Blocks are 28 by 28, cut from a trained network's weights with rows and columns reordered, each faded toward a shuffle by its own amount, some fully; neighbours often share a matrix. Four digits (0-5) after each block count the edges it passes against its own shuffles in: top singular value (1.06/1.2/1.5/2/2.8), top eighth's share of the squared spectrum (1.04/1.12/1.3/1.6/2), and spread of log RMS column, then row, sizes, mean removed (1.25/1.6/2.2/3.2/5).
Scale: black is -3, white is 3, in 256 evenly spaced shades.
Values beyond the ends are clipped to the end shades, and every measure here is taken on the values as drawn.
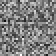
0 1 0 0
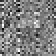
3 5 3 0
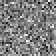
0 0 0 0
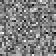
2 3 0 0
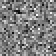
0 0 1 0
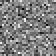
2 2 0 0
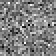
1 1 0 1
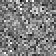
0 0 0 0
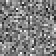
0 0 0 0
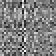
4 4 3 0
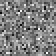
1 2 0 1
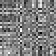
4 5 3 0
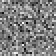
0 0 0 0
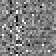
3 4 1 0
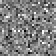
2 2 0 0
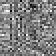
3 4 0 2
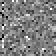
2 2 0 0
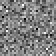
0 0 1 0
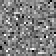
0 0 0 0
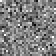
2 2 0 0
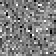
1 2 0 0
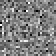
2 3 0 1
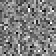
2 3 0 1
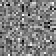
2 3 1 1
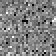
1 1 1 0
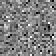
2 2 0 0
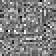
2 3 0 1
